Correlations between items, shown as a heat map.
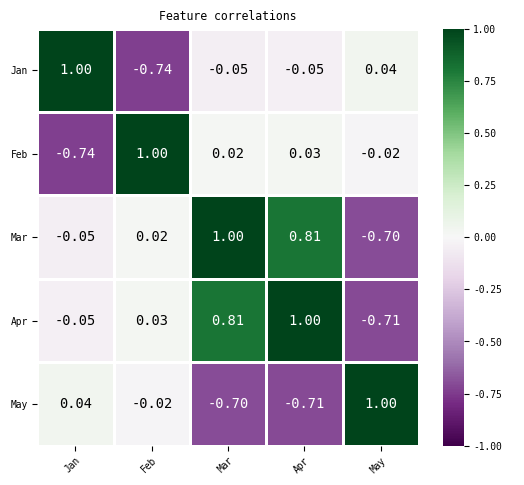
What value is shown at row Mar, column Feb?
0.02
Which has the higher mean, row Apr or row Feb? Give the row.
Apr
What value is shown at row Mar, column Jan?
-0.05
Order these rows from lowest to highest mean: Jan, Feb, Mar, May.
May, Jan, Feb, Mar
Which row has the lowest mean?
May
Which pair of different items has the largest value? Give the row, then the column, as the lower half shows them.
Apr, Mar
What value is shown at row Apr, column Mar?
0.81
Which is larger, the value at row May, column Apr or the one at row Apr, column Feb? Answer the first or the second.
the second
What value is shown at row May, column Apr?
-0.71
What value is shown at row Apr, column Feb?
0.03
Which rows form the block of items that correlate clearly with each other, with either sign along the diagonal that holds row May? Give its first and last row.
Mar to May
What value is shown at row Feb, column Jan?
-0.74
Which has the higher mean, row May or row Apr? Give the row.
Apr
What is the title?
Feature correlations
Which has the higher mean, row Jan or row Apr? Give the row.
Apr
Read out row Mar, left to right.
-0.05 0.02 1.00 0.81 -0.70
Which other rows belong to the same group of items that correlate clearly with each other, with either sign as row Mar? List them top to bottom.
Apr, May
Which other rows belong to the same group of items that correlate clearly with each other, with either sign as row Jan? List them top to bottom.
Feb
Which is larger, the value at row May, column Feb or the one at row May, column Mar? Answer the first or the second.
the first
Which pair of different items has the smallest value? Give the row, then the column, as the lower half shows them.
Feb, Jan
